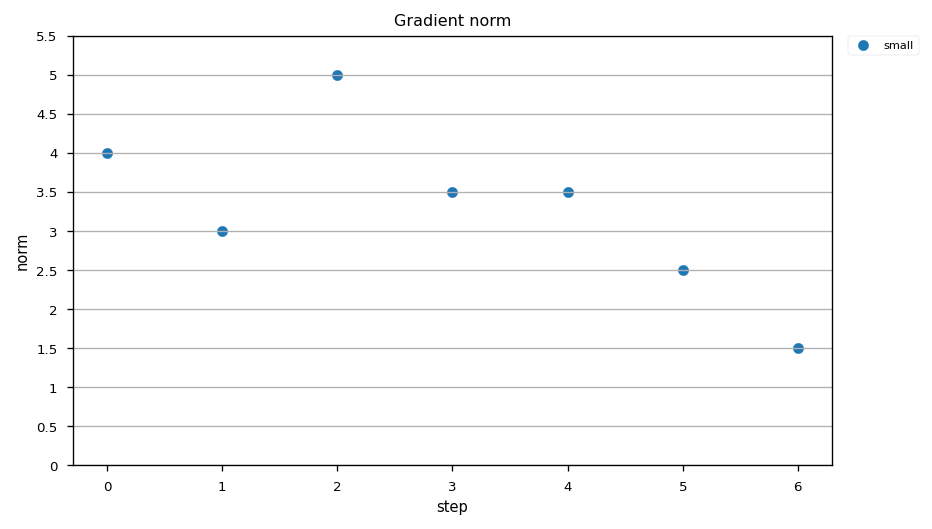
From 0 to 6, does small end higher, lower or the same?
lower
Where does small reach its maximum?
2
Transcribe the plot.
Title: Gradient norm
x-axis: step, ticks 0 1 2 3 4 5 6
y-axis: norm, ticks 0 0.5 1 1.5 2 2.5 3 3.5 4 4.5 5 5.5
Legend: small
Values:
small: 4 3 5 3.5 3.5 2.5 1.5
